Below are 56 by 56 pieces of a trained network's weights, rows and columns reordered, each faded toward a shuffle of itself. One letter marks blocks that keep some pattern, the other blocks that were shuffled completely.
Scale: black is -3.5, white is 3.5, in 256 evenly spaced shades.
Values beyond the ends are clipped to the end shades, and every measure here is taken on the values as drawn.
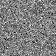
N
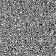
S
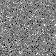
N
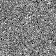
N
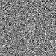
S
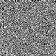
S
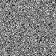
S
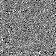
S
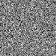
S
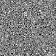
S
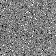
N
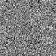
S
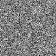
S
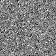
N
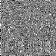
S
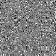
S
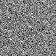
S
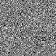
S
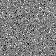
N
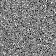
N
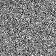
N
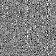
S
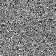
N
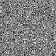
S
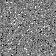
N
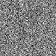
S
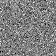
N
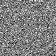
N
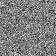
N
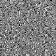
S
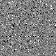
S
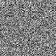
S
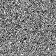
N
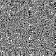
S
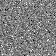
N
